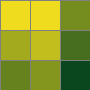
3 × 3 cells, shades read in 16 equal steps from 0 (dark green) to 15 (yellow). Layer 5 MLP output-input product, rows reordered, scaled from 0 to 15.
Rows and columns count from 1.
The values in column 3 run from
0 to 7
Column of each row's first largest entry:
1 2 2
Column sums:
31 35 11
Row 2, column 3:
4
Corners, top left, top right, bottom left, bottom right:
15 7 6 0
